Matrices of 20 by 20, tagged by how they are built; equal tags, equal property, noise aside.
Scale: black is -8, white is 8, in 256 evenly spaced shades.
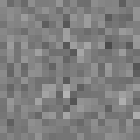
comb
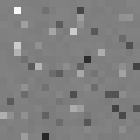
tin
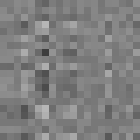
comb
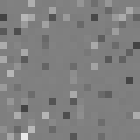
tin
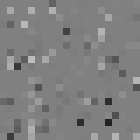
tin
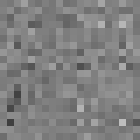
comb
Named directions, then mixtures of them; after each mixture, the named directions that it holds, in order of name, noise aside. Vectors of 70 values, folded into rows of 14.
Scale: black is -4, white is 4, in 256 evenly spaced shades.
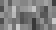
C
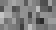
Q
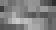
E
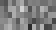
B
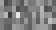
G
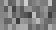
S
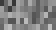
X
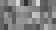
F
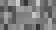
F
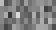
G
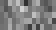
B, F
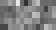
F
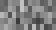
B, Q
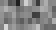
F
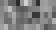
F
